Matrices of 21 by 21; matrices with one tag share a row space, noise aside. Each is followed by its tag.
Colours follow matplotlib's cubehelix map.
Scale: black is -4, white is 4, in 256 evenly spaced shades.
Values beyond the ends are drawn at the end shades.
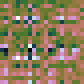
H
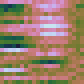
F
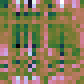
H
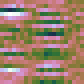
F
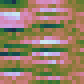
F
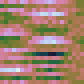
F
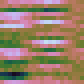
F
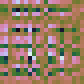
H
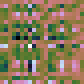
H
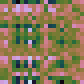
H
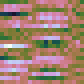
F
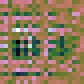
H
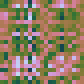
H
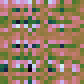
H
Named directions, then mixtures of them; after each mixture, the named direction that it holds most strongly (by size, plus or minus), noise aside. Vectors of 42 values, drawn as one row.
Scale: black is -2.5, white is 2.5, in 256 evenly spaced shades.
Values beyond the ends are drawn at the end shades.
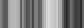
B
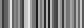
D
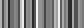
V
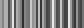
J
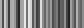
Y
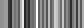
D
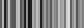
Y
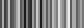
Y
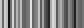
J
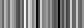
Y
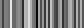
D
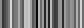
D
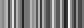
J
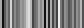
D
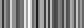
D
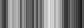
B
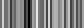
D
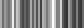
J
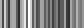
Y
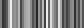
D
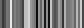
D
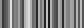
D
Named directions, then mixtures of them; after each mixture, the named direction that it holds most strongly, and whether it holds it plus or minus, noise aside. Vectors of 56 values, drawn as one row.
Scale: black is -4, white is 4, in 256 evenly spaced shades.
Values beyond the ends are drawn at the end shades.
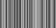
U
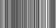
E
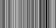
E, minus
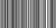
E, plus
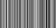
U, plus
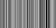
E, minus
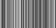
U, minus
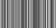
U, minus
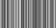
U, minus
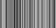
U, plus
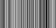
E, minus
